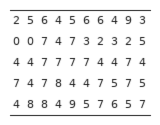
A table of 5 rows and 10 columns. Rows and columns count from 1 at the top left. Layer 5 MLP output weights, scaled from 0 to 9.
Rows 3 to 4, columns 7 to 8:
4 4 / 7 5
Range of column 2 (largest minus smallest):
8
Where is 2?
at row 1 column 1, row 2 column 7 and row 2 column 9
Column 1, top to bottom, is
2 0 4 7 4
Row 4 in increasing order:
4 4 4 5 5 7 7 7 7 8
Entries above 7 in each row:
1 0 0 1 3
